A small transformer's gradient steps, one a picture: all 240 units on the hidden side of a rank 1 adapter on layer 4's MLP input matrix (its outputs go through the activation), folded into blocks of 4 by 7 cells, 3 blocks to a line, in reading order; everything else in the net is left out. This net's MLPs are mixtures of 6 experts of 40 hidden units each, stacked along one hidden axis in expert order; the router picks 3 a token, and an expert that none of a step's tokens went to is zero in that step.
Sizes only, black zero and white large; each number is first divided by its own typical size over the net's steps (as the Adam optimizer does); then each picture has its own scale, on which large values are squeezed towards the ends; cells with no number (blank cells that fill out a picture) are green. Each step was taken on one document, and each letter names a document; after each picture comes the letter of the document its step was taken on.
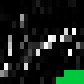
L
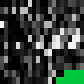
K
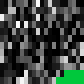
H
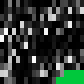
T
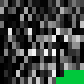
K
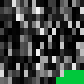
H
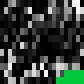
T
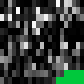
H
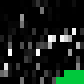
L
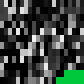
K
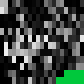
K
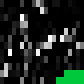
L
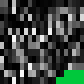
K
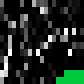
L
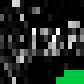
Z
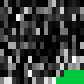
H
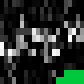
Z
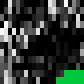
T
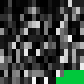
H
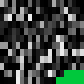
K
